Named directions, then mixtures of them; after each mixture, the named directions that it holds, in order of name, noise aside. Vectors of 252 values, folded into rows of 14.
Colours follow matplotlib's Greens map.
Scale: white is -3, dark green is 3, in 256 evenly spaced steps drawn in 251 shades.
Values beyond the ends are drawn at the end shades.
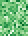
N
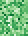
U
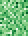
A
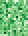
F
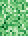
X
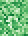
U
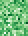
F, U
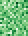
A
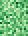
A, U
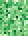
F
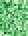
A, F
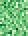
A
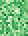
U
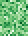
N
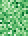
A, U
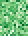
N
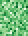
A, N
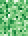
F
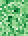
U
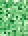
F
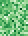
F, N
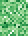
N, X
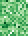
N, X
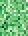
X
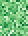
N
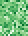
N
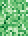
X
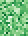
U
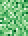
A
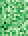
F, X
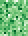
F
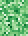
U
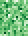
F
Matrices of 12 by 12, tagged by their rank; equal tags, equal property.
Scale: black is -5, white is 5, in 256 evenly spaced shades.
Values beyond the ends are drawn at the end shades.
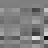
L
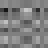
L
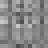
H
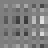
L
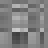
L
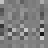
H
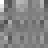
H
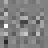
H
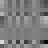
L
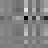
L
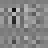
H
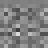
H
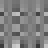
L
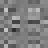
H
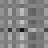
L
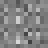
H
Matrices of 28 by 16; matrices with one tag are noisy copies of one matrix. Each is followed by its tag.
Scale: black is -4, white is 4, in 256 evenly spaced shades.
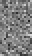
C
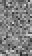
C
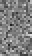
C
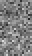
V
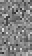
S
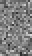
C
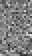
C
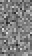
S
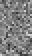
C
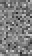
C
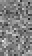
V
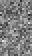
V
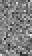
C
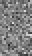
C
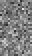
V
